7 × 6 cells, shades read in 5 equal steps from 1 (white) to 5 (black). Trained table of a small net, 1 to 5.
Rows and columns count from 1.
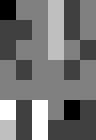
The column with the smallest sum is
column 3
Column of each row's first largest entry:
1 1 1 2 1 5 2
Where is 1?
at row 6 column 1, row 6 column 3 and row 7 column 3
